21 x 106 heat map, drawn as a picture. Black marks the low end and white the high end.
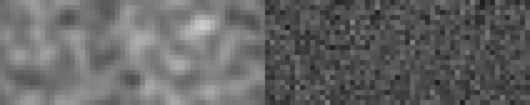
The table splits into one row of 2 panels. Panel 1,1: middling, blotchy. Panel 1,2: low, fine-grained.
